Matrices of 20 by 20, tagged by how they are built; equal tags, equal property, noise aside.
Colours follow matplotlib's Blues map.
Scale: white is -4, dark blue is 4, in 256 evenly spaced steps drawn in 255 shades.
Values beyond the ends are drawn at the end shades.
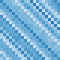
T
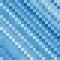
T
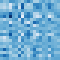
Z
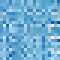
Z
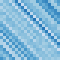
T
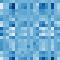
Z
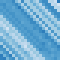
T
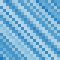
T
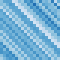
T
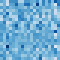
Z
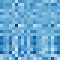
Z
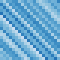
T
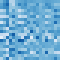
Z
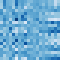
Z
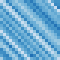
T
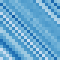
T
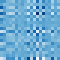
Z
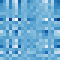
Z
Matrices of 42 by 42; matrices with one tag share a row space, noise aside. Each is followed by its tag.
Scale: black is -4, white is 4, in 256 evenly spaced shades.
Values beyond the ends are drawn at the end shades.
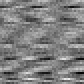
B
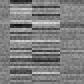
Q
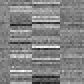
Q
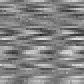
B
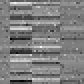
Q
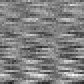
B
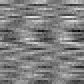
B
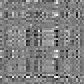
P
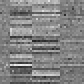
Q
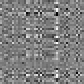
P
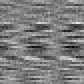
B
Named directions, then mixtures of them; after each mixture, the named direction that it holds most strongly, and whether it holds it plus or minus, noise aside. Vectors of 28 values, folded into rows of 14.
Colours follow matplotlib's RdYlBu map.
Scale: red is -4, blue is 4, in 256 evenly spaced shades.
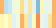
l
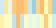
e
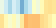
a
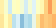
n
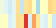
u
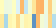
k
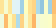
e, minus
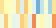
k, minus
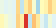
u, plus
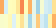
l, plus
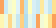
l, plus
